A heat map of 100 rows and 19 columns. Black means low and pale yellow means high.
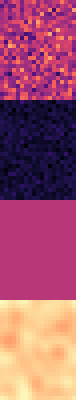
It is made of 4 by 1 panels. Panel 1,1: middling, fine-grained, strong in contrast. Panel 2,1: very low, fine-grained, faint in contrast. Panel 3,1: middling, flat. Panel 4,1: very high, blotchy, faint in contrast.
